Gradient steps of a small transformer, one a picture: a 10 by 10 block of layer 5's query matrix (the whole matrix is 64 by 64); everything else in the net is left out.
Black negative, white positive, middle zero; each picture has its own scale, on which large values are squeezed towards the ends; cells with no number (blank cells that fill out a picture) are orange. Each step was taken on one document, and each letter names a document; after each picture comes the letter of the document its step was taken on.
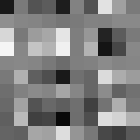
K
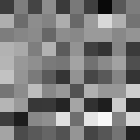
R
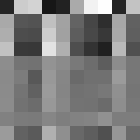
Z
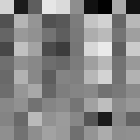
Z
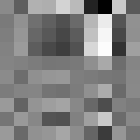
Z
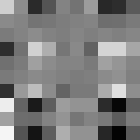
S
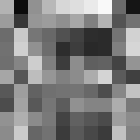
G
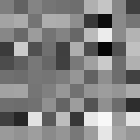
R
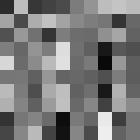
K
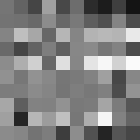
R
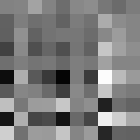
K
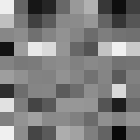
S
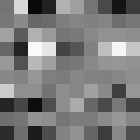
S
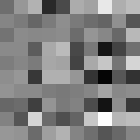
R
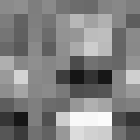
G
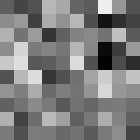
R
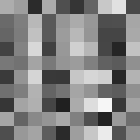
Z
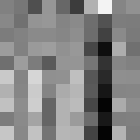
Z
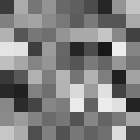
G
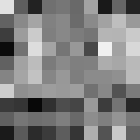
S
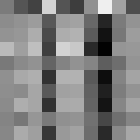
Z
